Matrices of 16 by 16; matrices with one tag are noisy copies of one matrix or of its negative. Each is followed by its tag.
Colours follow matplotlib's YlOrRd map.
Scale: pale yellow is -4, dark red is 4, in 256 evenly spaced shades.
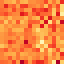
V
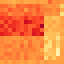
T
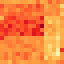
T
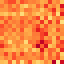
V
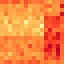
T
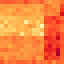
T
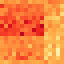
T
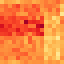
T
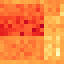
T
